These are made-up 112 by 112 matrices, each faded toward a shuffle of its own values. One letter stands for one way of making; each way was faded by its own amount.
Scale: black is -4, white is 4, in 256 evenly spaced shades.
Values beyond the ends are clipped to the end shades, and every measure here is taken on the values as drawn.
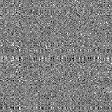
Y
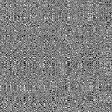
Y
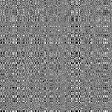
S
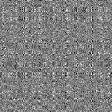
Y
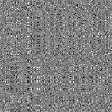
Y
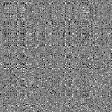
Y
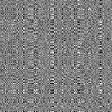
S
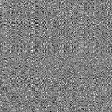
Y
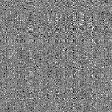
Y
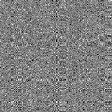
Y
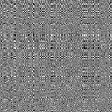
S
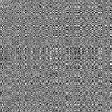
S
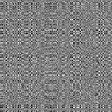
S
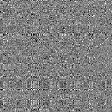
Y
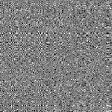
Y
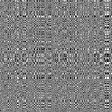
S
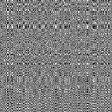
S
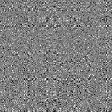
Y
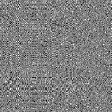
Y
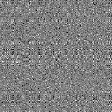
Y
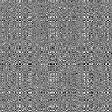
S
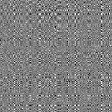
S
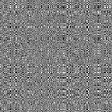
S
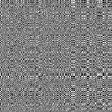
S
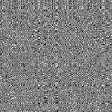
Y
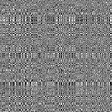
S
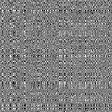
S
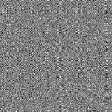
Y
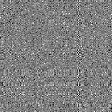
Y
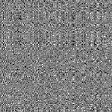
Y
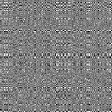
S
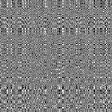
S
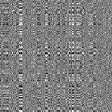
S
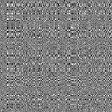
S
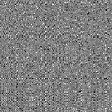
Y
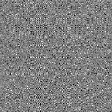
Y
